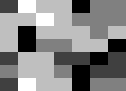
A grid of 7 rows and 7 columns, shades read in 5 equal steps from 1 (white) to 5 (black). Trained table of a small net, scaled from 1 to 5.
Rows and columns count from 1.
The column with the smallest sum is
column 3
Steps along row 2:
same down up up same same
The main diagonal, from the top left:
4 2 2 3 4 4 3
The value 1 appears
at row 1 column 2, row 2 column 3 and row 7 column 2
